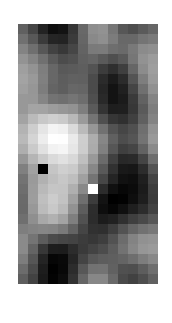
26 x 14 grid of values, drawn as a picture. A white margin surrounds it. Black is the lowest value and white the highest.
Ninth with the highest average: middle left. Lone odd cells: 2, 1 higher and 1 lower than their neighbours. Grain: blotchy.
